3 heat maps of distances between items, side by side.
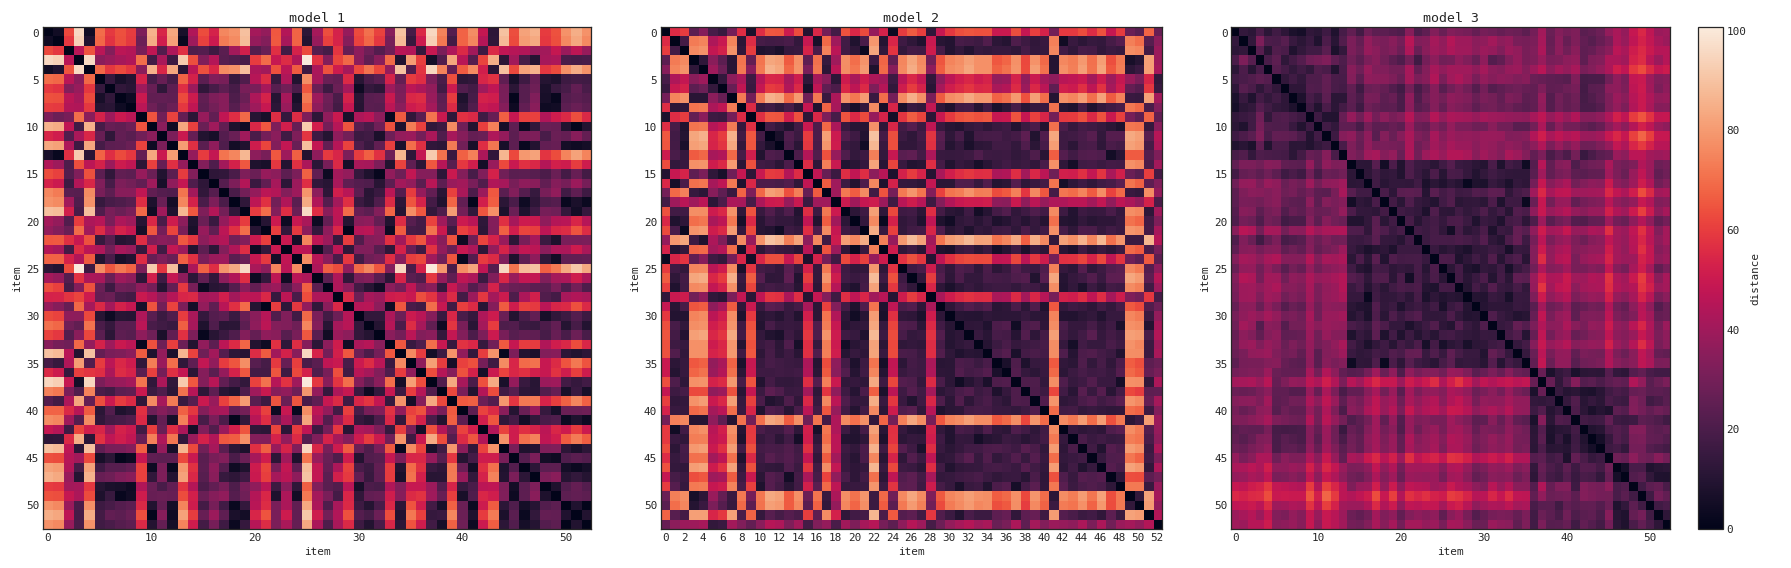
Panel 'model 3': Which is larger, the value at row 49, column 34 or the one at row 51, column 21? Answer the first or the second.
the first
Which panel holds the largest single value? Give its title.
model 1
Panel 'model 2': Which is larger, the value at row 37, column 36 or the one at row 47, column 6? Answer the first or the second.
the second
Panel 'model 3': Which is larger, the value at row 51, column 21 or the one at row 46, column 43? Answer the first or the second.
the first
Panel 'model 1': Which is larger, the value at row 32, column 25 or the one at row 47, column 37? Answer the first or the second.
the first
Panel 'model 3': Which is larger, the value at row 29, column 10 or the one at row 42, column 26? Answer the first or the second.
the second
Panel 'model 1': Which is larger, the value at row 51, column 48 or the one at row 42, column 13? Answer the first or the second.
the second
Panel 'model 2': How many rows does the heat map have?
53
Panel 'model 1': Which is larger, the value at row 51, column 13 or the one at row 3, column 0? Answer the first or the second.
the second
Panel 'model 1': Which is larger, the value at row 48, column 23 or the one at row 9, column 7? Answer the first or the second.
the second
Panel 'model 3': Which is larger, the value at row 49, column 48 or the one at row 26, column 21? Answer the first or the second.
the first
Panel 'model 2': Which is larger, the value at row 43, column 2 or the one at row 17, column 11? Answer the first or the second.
the second
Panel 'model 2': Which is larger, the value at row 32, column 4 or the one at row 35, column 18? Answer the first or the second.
the first
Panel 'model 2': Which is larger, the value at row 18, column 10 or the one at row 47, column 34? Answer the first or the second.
the first
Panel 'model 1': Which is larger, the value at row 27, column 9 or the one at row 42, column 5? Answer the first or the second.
the second
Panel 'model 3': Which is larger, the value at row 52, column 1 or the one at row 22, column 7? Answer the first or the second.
the first
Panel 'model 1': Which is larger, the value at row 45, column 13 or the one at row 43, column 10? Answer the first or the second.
the second
